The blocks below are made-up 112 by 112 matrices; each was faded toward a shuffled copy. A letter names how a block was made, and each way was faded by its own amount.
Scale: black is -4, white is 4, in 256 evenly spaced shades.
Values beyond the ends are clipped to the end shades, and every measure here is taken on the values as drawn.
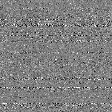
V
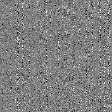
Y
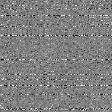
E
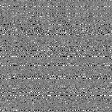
E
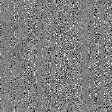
Y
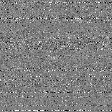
V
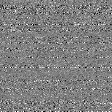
V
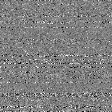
V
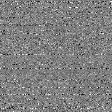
V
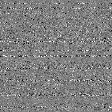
V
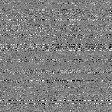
E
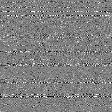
E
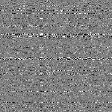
E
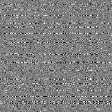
E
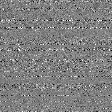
V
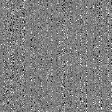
Y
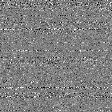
V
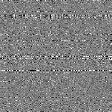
E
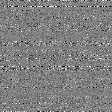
V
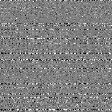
E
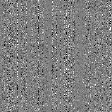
Y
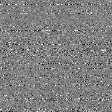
V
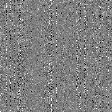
Y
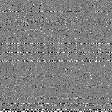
E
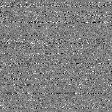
V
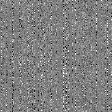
Y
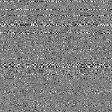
E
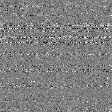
V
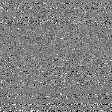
V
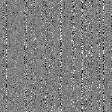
Y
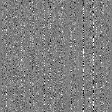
Y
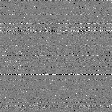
E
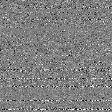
V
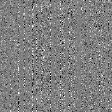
Y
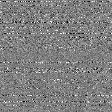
V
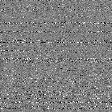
V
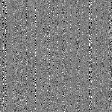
Y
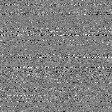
V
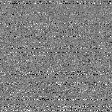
V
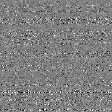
V
